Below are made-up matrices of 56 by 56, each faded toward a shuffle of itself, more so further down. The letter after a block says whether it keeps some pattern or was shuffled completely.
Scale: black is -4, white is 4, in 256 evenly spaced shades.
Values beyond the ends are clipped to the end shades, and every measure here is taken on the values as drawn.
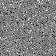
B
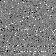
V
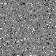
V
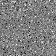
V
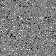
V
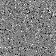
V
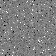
B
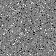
B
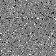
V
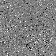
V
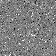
B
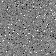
B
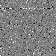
V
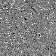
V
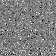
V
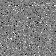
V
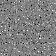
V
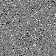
B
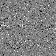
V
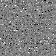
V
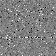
V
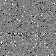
V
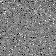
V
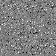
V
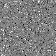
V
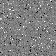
B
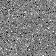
B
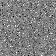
B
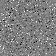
B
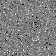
B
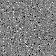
B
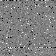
V
